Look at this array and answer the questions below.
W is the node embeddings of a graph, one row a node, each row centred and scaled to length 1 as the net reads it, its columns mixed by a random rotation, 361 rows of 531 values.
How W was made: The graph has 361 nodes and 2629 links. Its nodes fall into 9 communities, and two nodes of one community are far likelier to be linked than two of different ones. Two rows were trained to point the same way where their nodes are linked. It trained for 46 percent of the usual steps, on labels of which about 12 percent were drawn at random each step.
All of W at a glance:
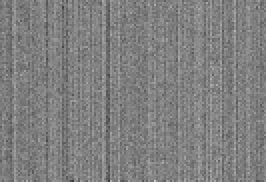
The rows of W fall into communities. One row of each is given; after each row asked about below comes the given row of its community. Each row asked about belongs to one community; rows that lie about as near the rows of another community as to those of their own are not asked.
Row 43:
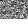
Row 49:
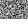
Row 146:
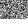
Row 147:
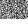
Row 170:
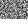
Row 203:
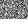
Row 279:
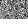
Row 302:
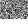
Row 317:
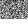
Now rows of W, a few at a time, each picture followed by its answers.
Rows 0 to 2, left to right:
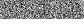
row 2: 317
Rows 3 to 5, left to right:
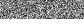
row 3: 279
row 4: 147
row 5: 49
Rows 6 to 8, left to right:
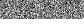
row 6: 43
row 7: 317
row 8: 317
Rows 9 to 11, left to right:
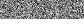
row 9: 317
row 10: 49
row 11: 146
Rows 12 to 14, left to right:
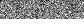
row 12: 43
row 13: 302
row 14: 43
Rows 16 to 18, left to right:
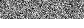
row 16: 43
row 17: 147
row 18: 203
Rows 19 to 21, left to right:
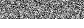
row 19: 170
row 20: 49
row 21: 43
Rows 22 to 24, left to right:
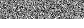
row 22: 317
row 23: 302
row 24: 170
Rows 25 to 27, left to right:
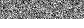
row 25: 147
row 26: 170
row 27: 317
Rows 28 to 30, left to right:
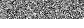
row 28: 279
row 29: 147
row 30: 279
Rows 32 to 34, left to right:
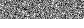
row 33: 317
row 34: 147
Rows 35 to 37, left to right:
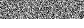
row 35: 317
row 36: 302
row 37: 302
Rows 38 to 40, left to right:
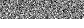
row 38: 43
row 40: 279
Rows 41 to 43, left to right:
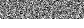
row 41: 43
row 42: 302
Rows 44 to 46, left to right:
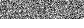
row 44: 49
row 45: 317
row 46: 49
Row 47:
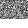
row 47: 147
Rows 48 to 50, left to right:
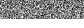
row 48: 170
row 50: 43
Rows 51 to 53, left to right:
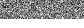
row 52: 147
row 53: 170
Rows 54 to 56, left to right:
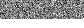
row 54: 170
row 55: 317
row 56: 317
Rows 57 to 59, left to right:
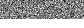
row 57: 147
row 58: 146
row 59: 203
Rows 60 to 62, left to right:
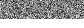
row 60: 279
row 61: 170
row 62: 170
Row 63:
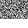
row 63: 49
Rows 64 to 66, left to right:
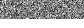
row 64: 203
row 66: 49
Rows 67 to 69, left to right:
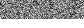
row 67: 170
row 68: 49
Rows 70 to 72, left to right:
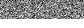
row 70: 317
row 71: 146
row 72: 146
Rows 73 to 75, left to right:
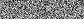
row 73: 146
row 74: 302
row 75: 43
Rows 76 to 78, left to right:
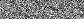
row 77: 49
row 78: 147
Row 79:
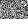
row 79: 146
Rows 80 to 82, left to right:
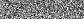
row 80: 49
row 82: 302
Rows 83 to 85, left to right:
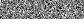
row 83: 49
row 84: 43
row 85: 147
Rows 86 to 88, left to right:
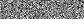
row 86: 279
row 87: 279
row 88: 170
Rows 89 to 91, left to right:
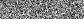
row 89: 43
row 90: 317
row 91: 317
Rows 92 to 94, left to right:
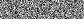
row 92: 203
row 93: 302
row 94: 203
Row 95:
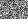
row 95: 317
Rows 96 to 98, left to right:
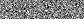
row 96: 302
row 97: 43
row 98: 43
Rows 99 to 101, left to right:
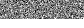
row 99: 170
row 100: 279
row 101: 49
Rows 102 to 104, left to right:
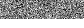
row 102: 279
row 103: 317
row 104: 146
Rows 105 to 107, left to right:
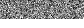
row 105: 146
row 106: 43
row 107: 279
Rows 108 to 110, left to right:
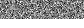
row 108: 170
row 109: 147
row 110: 317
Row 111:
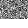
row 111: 147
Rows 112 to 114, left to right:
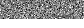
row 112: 279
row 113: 147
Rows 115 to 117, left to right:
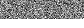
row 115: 279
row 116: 43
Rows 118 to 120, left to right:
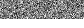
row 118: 279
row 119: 49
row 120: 279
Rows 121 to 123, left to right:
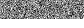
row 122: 279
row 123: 302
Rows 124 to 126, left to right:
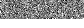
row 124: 203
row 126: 317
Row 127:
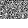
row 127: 317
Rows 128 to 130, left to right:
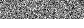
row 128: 146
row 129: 302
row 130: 279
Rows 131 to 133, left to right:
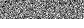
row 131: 49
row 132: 203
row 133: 49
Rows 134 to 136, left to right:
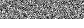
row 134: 147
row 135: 170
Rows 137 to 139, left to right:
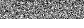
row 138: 43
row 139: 147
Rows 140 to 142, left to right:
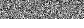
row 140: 147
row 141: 147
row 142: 43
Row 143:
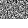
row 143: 279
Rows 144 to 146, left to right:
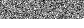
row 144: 170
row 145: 279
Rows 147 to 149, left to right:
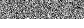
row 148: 170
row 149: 49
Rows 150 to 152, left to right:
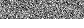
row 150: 49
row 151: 317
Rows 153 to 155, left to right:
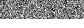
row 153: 43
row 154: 147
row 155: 317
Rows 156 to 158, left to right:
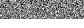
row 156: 49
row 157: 302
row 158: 317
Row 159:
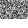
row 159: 203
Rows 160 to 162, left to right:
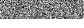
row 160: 49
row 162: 203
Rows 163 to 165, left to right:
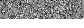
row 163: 43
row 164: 317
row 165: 302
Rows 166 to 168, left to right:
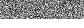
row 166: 302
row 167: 146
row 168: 317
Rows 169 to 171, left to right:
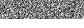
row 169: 170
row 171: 203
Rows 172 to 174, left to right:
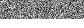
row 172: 146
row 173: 302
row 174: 317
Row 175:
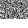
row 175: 317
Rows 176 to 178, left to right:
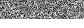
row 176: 146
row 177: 43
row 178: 317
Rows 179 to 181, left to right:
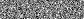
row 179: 146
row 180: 146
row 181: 302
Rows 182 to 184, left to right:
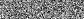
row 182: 302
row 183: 279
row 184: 43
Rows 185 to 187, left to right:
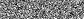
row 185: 146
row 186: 203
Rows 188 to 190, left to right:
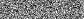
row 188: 147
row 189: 147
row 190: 49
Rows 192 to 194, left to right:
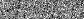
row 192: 203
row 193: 43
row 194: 43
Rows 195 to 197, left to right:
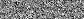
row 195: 170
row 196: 302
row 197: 317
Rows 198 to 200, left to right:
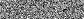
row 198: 302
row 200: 279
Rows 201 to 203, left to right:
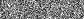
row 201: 43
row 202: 170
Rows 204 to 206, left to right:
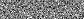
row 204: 49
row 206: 49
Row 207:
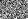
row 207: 43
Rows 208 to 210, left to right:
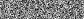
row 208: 279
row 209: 146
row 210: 279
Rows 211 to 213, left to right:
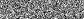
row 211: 43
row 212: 279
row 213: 170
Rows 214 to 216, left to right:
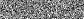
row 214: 302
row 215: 170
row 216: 279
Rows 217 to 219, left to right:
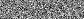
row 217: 147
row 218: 170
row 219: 147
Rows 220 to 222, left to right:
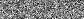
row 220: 147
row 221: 49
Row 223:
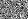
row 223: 170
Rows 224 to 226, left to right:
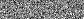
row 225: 146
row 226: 279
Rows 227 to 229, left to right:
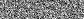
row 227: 203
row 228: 146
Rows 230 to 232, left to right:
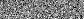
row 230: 43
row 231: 43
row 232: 279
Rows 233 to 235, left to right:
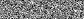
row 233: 170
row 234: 147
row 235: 146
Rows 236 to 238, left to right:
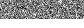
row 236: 49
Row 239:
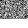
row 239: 43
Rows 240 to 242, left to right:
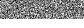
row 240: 279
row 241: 317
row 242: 302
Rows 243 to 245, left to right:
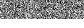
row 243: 203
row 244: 279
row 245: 146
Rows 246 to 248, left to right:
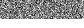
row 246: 170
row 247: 302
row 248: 203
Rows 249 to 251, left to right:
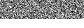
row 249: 49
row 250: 279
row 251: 43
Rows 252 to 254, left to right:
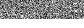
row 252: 146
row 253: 317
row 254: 146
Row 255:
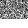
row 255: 43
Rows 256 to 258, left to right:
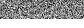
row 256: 147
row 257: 43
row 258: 302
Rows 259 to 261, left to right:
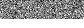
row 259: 146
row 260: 146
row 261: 279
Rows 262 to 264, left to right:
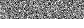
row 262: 302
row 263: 170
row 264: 279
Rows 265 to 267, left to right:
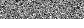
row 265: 317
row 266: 170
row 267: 147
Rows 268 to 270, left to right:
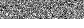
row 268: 147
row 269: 170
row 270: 146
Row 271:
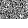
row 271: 170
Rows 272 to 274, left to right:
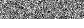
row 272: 170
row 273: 279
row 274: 146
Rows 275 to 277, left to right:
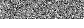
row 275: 279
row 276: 302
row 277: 49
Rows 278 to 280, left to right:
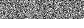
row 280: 147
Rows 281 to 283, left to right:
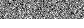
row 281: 49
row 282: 203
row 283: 203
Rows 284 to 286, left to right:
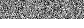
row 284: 147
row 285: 146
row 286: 43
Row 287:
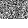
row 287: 43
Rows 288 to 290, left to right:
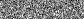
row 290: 317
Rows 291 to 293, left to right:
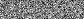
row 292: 170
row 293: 49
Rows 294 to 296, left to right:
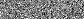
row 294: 146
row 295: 170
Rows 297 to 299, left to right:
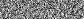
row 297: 43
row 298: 49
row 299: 203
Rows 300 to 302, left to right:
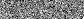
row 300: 317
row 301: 146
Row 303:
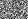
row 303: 43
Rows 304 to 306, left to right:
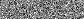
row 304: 146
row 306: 317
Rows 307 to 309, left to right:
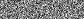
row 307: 317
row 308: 49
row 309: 147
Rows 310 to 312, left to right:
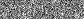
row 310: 317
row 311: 203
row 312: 317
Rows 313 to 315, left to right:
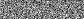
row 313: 302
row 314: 49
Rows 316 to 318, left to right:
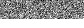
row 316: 170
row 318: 146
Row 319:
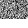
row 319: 279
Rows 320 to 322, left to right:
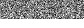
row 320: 43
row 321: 146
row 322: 43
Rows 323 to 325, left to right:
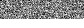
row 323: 43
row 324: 146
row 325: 146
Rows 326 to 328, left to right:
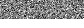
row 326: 279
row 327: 49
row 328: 43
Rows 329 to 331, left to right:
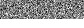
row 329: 147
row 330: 317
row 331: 317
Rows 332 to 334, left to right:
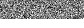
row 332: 43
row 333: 147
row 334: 147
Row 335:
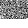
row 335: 146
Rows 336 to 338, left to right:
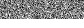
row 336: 317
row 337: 146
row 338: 279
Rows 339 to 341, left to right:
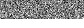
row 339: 43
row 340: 317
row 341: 170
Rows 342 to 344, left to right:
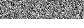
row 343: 147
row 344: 43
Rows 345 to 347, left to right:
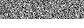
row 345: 170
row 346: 146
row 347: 170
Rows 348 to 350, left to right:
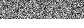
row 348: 147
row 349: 43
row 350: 146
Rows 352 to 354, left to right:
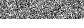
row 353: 170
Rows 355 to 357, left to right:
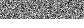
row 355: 49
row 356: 147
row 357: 279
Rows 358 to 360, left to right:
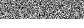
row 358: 170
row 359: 302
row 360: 147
